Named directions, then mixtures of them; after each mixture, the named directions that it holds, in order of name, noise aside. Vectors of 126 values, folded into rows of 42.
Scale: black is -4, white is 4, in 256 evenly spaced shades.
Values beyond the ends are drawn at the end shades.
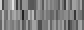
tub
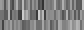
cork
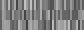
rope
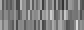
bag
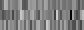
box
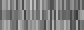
box, rope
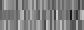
box, rope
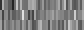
tub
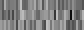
bag, box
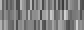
bag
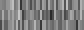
bag, tub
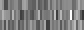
box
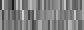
tub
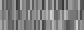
bag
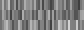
cork, rope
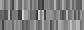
cork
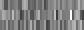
box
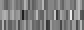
box, cork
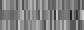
box, rope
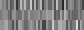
bag, rope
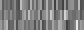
bag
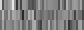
tub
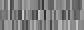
cork, rope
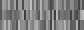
box, rope
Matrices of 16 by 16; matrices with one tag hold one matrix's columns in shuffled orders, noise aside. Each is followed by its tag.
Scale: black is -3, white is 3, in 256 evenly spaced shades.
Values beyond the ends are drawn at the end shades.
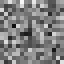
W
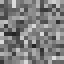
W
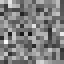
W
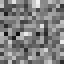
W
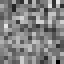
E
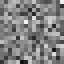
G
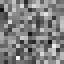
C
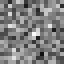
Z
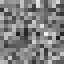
W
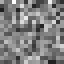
E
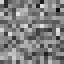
Z
